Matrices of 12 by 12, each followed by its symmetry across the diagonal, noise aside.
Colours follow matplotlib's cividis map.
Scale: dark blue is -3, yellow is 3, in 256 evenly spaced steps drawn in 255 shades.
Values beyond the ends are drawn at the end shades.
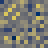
symmetric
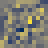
antisymmetric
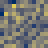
symmetric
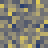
neither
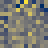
neither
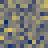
neither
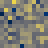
neither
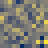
antisymmetric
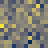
neither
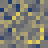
symmetric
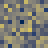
symmetric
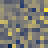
antisymmetric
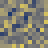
symmetric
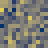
neither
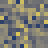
antisymmetric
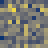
neither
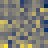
antisymmetric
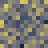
symmetric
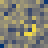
symmetric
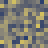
antisymmetric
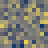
antisymmetric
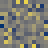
antisymmetric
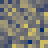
symmetric
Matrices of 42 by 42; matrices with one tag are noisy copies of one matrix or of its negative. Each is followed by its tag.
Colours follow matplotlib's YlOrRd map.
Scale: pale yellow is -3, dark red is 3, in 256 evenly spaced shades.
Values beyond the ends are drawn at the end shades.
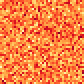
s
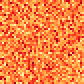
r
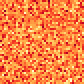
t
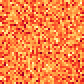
r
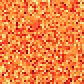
t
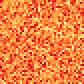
s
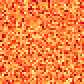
t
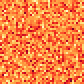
t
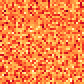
t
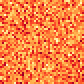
r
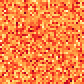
t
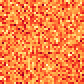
r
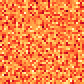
t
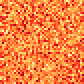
r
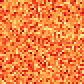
s
